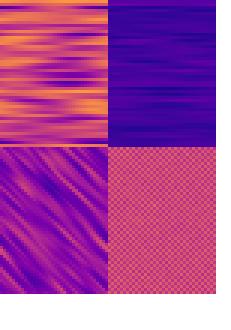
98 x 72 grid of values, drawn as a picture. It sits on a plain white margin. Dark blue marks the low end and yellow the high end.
It is made of 2 by 2 panels. Panel 1,1: middling, streaked across, strong in contrast. Panel 1,2: very low, streaked across, faint in contrast. Panel 2,1: low, slanting down to the right. Panel 2,2: middling, checkered.
